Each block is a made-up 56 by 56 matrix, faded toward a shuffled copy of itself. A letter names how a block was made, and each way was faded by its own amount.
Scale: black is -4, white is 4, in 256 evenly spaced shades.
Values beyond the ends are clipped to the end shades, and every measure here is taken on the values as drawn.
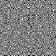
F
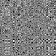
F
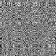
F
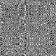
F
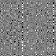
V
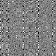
V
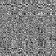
F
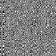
F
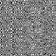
F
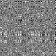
F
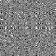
F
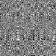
F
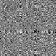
F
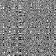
F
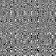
V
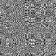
F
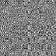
F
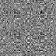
F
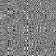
V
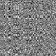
F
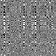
V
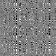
V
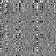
V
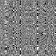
V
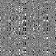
V
